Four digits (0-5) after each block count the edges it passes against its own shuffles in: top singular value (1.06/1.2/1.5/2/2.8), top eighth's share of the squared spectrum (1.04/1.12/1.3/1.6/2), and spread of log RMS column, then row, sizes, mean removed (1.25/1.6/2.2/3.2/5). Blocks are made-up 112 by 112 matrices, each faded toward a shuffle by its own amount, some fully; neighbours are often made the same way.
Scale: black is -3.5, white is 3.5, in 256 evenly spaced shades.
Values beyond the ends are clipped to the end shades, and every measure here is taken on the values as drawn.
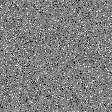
2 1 0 0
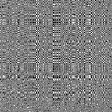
5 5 4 4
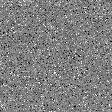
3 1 0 0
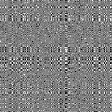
5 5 4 4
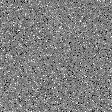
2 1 0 0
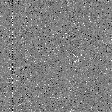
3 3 2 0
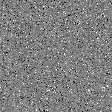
0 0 0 0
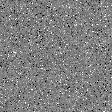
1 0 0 0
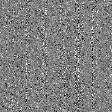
2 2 3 0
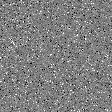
0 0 0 0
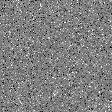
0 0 1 0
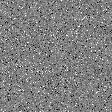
0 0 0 0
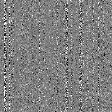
2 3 4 0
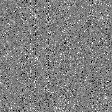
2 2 2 0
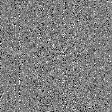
1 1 3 0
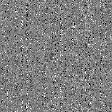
1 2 4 0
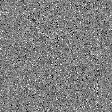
1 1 2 0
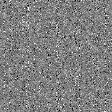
1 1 3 0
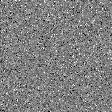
0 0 1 0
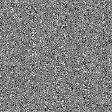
1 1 3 0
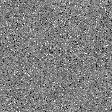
0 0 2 0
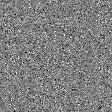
0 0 2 0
